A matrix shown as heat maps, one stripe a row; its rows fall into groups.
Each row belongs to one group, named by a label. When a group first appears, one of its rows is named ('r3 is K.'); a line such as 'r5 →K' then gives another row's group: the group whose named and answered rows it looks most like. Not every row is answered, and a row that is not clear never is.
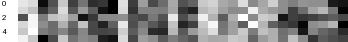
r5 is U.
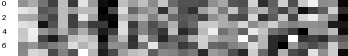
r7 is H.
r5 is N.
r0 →H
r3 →U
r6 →N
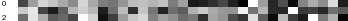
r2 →H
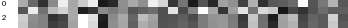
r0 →H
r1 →U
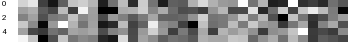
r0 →N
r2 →N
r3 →U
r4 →N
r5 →U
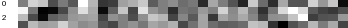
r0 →H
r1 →N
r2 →N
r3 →H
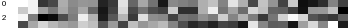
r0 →U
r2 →N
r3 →H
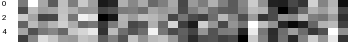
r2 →H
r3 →U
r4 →N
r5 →H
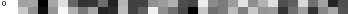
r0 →U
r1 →U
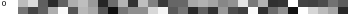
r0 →N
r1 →H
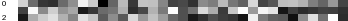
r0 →N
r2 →H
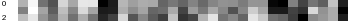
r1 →H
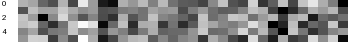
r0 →H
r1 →H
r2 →U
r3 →N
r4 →N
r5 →H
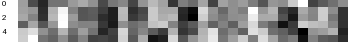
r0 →N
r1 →U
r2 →U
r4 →U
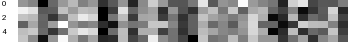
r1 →U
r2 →N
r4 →N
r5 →U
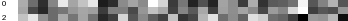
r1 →N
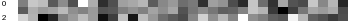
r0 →H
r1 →H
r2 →N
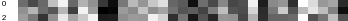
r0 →H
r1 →H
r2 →H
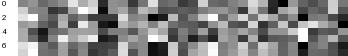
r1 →N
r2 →U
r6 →U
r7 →U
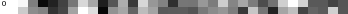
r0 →N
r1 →N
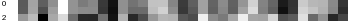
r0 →H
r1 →H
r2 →U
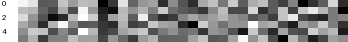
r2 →N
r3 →U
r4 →H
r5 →N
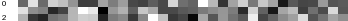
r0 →U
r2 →N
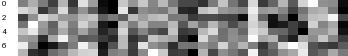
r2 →H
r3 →H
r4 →U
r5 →U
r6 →N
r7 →N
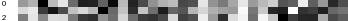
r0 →U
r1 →N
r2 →U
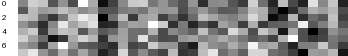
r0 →H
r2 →N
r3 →H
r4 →U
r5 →N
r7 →U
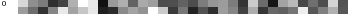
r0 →N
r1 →H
